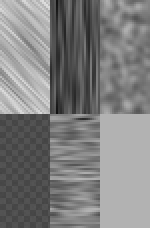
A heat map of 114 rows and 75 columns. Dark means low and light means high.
It is made of 2 by 3 panels. Panel 1,1: high, slanting down to the right. Panel 1,2: low, streaked downward. Panel 1,3: middling, blotchy. Panel 2,1: low, checkered, faint in contrast. Panel 2,2: middling, streaked across. Panel 2,3: high, flat.
